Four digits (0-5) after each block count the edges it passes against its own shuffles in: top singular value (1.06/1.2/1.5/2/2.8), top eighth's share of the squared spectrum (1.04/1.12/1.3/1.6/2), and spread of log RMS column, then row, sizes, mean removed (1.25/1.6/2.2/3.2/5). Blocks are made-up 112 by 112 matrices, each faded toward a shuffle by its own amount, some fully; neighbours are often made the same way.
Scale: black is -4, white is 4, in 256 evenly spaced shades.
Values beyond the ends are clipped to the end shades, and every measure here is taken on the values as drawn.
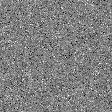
2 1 0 0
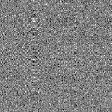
4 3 2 2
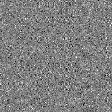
4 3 2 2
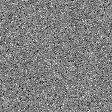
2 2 0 0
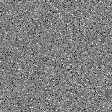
3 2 0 1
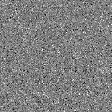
3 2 1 1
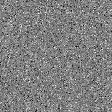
3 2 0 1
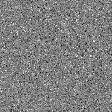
3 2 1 0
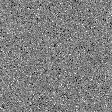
0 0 0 0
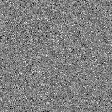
3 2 1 1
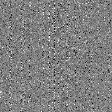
2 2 3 0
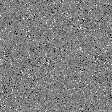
0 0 1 0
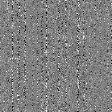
2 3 4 0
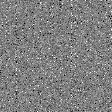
1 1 2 0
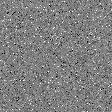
0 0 0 0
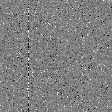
4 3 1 0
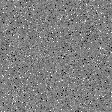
2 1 0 0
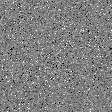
0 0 0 0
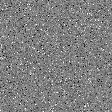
2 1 0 0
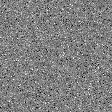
0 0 0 0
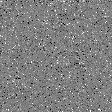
2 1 0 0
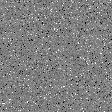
1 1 0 0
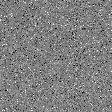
0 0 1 0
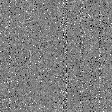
2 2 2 0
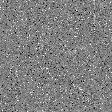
0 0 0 0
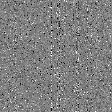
2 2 3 0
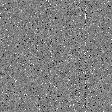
2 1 1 0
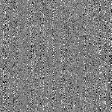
2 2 4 0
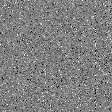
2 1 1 0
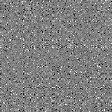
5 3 2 2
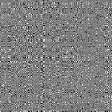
5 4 3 3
